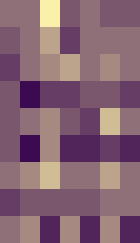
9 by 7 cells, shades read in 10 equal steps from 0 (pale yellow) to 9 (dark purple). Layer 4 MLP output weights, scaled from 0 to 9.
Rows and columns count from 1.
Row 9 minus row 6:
-1 -5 4 -4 0 -3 0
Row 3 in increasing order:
3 4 4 5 5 5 7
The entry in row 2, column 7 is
5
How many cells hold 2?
2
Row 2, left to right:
6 5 3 7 5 5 5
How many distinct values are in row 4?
3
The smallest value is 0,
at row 1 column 3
